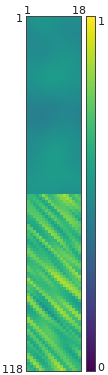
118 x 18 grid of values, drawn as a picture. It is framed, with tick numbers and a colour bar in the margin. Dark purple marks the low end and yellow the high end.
It is made of 2 by 1 panels. Panel 1,1: middling, smooth, faint in contrast. Panel 2,1: high, slanting down to the right.
